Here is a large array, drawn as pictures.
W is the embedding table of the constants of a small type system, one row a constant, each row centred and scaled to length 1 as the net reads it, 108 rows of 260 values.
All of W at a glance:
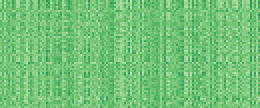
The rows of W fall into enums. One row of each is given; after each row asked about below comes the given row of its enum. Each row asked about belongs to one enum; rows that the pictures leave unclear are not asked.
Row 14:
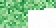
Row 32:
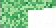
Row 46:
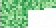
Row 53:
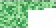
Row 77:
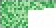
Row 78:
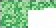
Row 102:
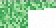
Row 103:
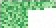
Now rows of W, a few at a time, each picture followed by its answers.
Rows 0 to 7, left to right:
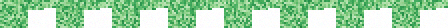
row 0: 53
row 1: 103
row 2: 46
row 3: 46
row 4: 102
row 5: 53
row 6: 46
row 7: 103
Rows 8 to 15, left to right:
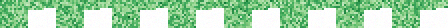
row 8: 77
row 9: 53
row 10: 32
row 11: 78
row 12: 14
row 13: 102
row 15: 46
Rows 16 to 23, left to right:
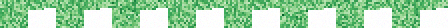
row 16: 102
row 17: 46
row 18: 14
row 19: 102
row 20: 102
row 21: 32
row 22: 78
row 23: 46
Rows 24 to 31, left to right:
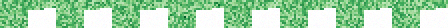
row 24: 46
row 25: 78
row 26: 53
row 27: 32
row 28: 103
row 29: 46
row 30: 46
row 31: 77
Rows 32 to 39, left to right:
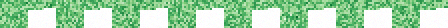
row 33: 102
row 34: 53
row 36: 78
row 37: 32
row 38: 78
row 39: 53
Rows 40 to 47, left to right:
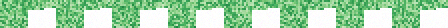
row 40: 46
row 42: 103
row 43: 78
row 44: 77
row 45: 53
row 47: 102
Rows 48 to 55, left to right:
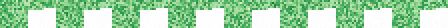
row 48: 77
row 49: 103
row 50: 53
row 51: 103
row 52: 32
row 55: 78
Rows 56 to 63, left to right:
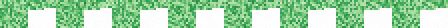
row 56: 102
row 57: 103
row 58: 102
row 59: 53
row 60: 53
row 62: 77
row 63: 77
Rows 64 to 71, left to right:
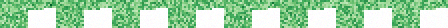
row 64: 32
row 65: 103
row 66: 78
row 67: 102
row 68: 32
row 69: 103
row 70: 53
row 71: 78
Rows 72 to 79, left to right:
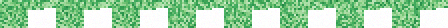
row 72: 103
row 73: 103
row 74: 103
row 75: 102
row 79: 46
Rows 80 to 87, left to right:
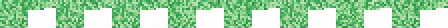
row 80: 46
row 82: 102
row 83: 77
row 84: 46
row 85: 102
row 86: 78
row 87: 46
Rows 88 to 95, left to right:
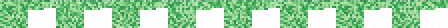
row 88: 53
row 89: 102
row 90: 103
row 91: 77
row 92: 46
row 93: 53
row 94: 53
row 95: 77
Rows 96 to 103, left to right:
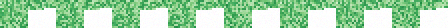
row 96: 102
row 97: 78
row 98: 78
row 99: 78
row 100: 77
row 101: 102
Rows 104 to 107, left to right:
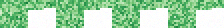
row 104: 32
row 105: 46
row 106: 53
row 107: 78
